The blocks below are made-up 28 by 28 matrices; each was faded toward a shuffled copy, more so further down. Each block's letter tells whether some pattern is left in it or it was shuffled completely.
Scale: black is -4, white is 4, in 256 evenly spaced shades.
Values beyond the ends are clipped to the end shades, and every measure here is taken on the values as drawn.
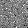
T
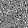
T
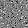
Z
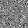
Z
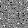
Z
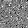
Z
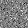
T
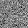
Z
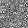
Z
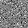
T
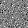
T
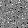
T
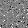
T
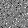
T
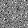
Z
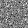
T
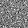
T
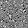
Z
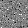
T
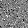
T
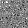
Z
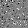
Z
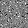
T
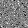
T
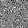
Z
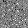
T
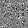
Z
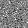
T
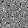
Z
